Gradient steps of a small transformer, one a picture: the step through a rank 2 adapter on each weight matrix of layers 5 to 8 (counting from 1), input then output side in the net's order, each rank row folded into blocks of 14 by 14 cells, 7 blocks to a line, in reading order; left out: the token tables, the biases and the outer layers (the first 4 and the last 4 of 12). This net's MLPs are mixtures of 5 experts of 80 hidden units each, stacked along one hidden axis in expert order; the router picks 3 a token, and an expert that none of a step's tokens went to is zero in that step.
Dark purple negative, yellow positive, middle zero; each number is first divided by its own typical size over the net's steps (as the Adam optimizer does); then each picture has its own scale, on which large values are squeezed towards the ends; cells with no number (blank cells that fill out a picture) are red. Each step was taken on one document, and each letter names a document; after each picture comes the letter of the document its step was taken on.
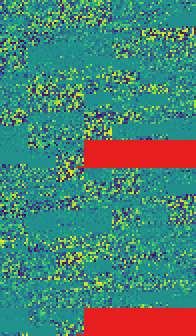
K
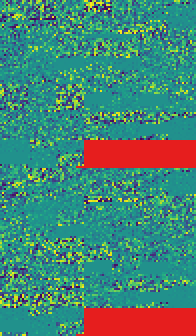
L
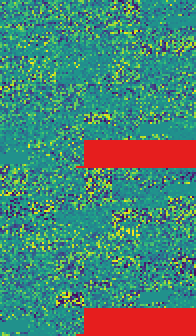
K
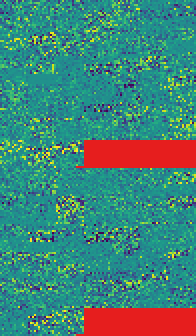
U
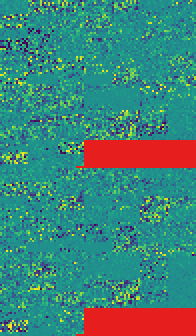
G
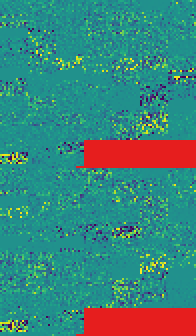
G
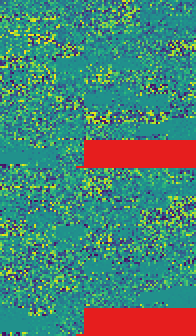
K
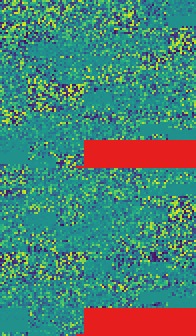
K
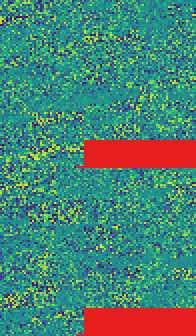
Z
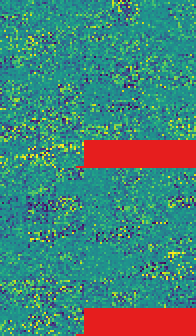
U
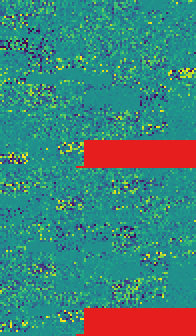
G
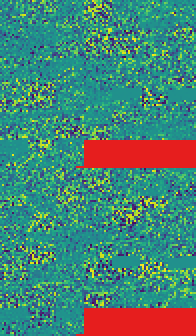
Z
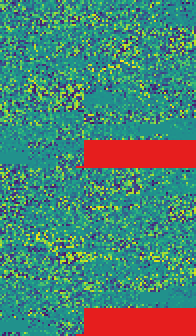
K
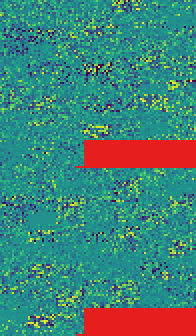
U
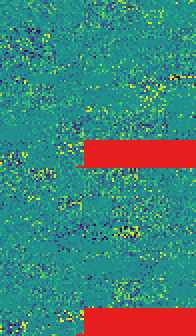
G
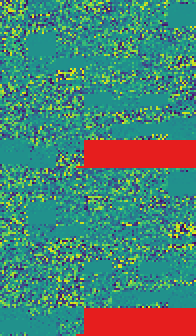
L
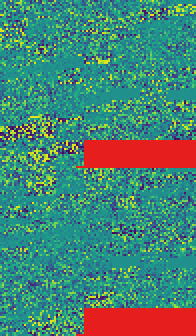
Z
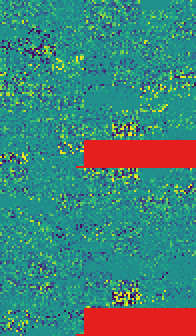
G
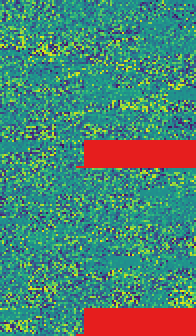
Z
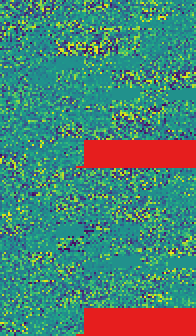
Z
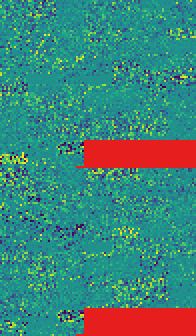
G
